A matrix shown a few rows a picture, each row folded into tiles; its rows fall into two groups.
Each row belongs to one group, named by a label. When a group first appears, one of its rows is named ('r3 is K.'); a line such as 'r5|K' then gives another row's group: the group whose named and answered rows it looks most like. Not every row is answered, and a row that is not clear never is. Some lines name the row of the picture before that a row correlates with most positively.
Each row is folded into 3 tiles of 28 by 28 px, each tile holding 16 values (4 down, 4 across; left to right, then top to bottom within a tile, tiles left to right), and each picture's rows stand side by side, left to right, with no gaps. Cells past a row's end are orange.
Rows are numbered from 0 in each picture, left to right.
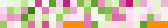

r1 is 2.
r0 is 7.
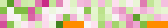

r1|2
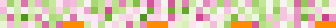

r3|2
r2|2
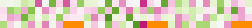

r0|7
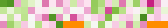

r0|2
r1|7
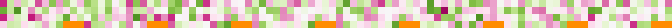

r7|2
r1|2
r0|2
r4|2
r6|2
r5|7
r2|2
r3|2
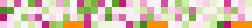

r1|2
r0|2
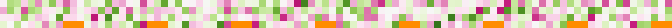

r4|2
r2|7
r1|7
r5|7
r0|7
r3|2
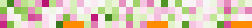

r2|7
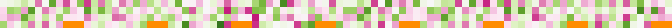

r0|7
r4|7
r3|2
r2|7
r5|7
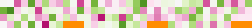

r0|2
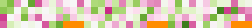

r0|2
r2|7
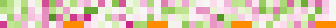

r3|7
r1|2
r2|2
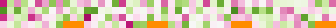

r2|7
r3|2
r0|2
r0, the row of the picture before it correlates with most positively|1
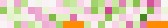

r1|7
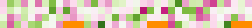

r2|2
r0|7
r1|7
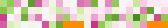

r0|2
